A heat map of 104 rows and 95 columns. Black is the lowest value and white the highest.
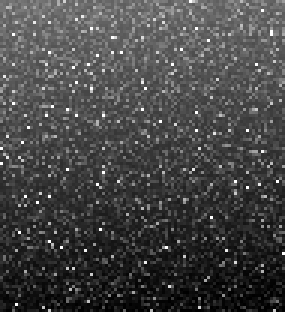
Overall the values sit about 30% of the way up the scale. The field climbs toward the top. The grain is fine, like static. No single row or column stands out from its neighbours.
